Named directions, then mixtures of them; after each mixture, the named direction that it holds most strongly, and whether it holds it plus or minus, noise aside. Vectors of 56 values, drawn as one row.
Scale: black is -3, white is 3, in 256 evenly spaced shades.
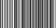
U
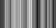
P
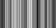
P, plus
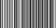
U, plus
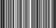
U, minus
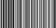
U, minus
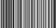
U, minus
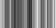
P, minus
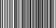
U, plus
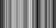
P, plus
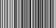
U, plus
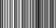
U, plus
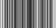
P, minus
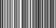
U, plus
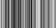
P, minus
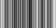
P, minus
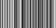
U, plus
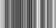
P, minus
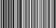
U, minus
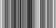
P, minus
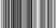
P, minus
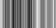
P, minus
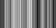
P, plus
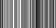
U, plus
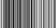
U, minus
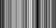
P, plus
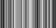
P, plus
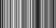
P, plus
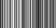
U, plus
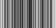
P, minus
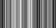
P, plus
